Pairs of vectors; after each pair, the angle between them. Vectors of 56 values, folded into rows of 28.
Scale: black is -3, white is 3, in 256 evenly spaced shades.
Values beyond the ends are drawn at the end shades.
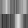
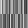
orthogonal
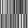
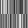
nearly parallel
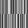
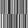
nearly opposite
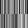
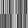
partly opposed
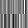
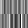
orthogonal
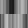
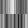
nearly opposite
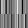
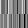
partly opposed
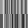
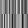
partly aligned
